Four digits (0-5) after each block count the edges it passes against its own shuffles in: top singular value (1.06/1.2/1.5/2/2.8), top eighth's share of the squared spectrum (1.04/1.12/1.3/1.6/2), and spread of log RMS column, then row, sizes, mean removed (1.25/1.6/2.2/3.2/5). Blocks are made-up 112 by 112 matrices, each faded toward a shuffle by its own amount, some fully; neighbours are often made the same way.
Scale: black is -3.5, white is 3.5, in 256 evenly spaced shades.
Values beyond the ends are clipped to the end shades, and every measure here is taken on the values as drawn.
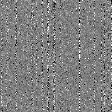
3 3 4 0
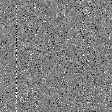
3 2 2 0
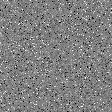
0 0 0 0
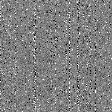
2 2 3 0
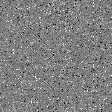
1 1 1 0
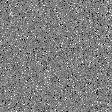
1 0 1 0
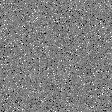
0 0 0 0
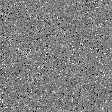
1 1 1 0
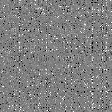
4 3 2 2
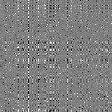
5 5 3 3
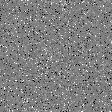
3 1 0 0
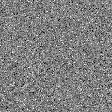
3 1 0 0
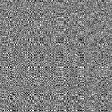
5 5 3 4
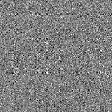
4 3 2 2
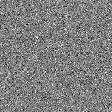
3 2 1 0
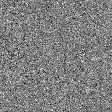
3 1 0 0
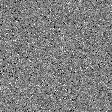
0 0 0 0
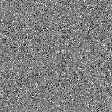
4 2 1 1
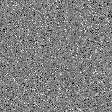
3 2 0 0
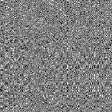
5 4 3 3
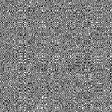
5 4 3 3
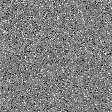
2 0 0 0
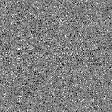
4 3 1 1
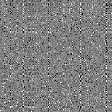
5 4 3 2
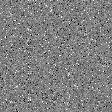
3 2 1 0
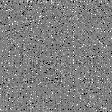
4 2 1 1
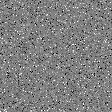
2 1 0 0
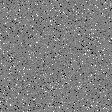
0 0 0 0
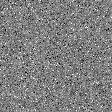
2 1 0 0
